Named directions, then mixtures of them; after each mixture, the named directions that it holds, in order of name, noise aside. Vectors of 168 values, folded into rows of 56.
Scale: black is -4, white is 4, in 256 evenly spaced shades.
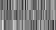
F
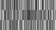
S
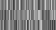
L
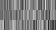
F, L, S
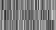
F, L, S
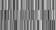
L, S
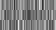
S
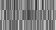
S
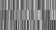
L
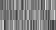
F, L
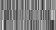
F, L, S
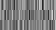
L, S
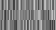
L, S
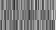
L, S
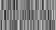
L, S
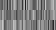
F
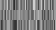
F, L, S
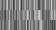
L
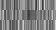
S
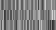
F, L, S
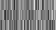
L, S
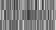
S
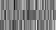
F, S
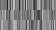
F, L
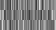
F, S
